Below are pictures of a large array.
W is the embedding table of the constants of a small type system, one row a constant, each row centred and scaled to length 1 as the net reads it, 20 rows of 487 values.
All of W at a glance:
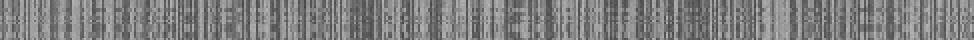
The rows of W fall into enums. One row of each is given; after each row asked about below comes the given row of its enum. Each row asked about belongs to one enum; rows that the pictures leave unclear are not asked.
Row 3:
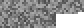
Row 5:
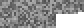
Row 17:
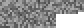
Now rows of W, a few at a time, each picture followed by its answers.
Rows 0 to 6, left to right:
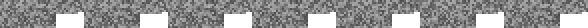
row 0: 3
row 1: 3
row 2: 3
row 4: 5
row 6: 3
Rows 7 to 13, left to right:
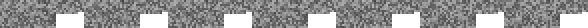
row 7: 3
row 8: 17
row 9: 17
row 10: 3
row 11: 17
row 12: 5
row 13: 5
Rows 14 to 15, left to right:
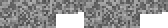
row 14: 5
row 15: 5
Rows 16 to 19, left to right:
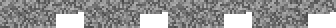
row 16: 17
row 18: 17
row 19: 3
